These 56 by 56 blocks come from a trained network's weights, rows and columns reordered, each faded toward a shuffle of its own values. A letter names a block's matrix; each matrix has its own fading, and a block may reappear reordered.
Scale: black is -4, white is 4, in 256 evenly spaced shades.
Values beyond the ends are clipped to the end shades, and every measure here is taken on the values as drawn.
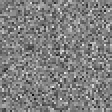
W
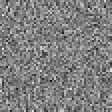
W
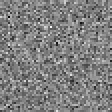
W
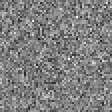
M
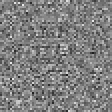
W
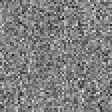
W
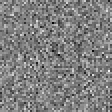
W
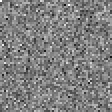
M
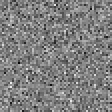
M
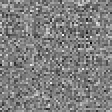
W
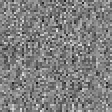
W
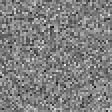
M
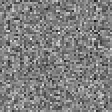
W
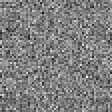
W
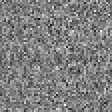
W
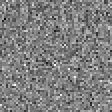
M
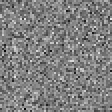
M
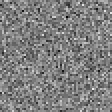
M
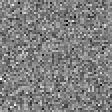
M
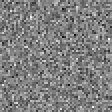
M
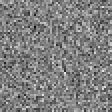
W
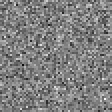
M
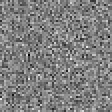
W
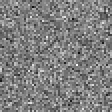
M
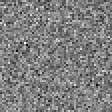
M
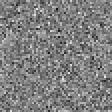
M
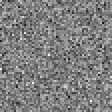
M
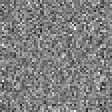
W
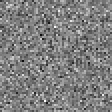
M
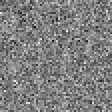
M
